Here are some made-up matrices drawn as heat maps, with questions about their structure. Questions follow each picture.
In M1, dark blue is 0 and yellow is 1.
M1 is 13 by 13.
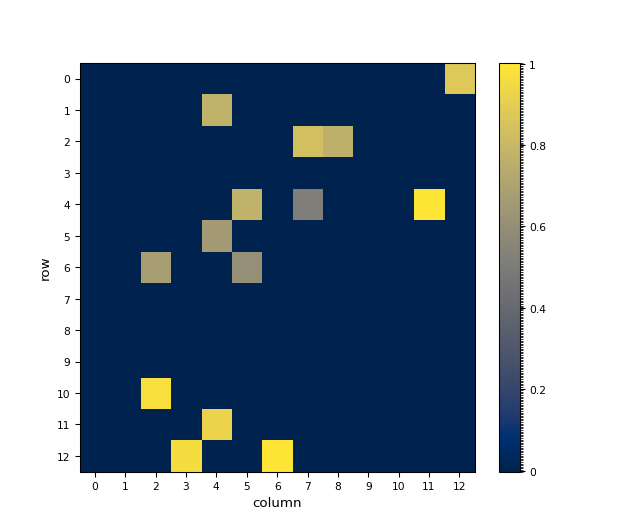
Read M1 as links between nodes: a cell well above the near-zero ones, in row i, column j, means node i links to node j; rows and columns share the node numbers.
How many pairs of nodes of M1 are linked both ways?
2
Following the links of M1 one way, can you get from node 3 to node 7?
no
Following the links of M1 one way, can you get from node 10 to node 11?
no
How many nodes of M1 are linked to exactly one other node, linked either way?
6
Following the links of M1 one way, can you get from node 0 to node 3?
yes
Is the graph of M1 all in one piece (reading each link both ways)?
no
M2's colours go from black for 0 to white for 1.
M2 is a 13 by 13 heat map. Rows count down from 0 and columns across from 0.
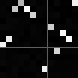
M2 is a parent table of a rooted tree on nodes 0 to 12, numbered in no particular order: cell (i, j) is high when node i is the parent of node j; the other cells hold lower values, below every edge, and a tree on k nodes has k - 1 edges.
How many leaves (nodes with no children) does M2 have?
4
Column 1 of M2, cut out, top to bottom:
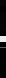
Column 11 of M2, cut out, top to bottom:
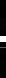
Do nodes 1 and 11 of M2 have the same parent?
yes
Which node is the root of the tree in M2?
6
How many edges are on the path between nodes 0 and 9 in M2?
7
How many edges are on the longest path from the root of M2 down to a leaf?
4
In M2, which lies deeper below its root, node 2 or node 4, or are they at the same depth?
the same depth
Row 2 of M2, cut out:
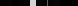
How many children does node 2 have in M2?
1
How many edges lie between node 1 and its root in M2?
1
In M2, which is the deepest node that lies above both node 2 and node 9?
1
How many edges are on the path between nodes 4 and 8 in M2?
1
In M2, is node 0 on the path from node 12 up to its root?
yes
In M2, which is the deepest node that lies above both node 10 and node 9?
1
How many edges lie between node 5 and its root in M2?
3
